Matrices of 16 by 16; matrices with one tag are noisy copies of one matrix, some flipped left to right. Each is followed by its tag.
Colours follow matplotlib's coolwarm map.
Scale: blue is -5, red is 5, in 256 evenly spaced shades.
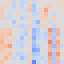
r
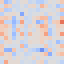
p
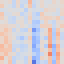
r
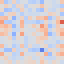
p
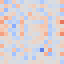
p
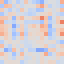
p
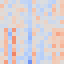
r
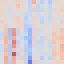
r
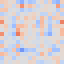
p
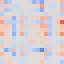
p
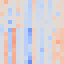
r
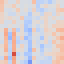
r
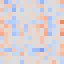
p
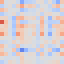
p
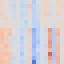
r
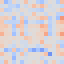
p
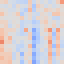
r
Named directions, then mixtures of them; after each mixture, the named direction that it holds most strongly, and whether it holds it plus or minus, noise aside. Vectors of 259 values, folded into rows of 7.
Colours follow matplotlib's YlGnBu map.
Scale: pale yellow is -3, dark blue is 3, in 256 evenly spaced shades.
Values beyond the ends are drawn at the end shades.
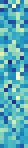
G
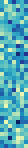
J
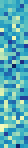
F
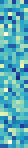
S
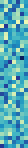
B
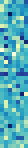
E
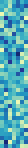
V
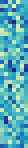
G, plus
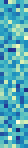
J, minus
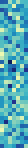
G, plus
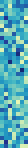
V, plus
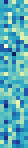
E, minus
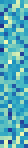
V, minus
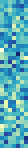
F, plus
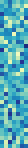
V, minus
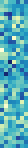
F, plus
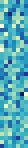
B, plus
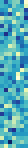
S, minus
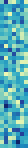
J, minus
